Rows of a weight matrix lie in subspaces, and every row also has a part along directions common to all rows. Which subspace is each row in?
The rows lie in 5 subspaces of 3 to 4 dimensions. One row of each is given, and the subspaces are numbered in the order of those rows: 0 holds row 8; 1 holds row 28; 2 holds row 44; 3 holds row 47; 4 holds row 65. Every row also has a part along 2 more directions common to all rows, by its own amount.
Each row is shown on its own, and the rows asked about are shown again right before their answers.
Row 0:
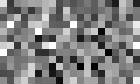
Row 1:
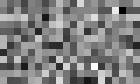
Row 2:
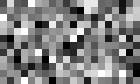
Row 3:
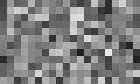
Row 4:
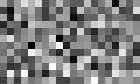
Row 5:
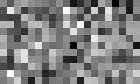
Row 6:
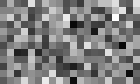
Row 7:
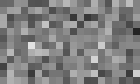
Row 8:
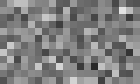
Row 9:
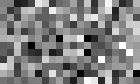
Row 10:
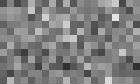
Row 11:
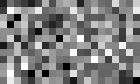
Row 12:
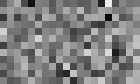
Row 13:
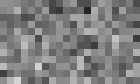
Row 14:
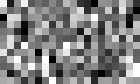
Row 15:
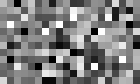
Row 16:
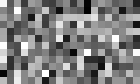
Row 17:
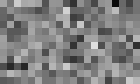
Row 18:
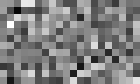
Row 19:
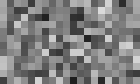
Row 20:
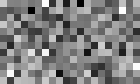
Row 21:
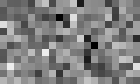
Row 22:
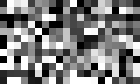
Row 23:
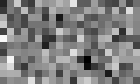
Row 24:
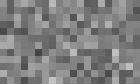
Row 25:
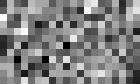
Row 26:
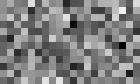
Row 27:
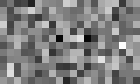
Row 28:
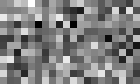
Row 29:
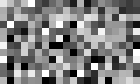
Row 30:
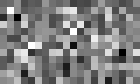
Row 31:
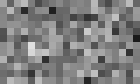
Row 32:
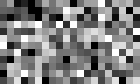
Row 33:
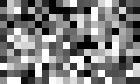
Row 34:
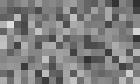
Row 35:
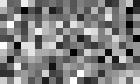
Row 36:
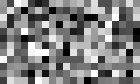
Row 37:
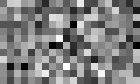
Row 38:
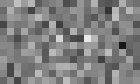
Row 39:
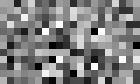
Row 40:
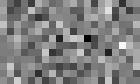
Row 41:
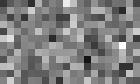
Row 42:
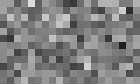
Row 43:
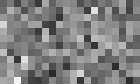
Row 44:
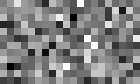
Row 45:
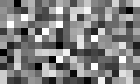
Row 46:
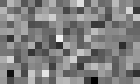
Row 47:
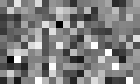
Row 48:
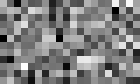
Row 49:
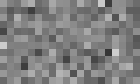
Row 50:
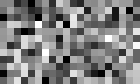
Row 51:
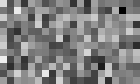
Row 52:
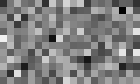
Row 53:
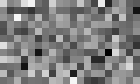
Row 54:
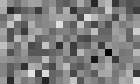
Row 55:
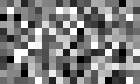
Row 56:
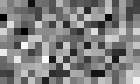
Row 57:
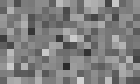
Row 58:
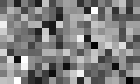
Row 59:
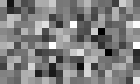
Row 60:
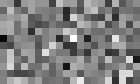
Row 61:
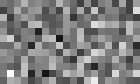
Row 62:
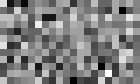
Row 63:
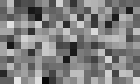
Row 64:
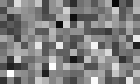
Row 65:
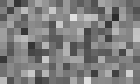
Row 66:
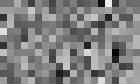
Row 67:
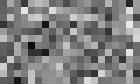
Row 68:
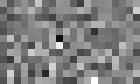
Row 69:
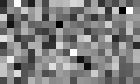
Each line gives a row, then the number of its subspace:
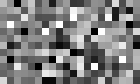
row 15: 0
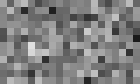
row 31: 4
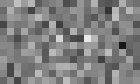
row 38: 4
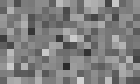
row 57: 1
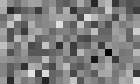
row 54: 4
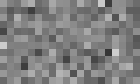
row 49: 1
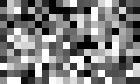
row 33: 0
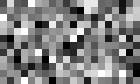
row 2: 1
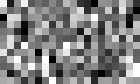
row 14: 1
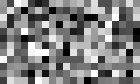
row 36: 4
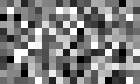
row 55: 3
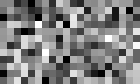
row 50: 1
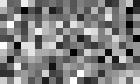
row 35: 4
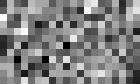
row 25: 1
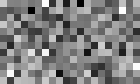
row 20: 2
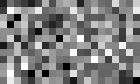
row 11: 3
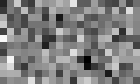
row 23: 2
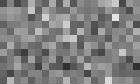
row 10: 2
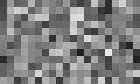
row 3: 4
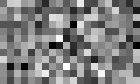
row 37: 0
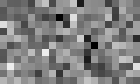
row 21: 2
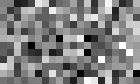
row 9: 4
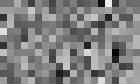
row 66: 1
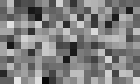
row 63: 1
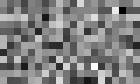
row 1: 0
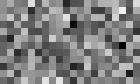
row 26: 2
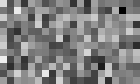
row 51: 0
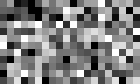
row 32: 1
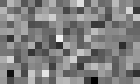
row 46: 3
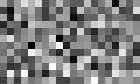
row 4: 3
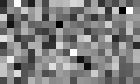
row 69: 2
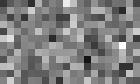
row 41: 2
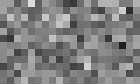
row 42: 2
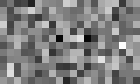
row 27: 4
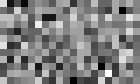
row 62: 0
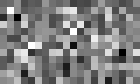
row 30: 3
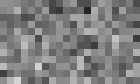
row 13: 0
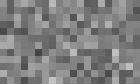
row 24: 1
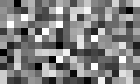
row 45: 0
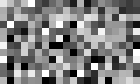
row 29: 0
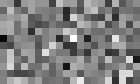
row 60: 1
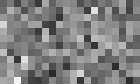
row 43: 3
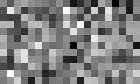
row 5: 3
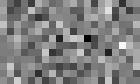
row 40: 4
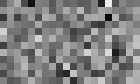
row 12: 1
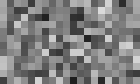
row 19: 4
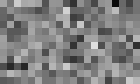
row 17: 3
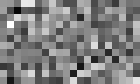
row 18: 0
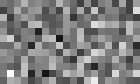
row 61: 3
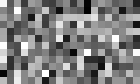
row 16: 0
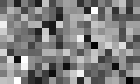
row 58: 3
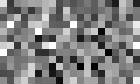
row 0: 0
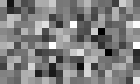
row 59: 0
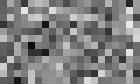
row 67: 4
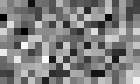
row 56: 1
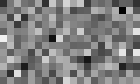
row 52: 2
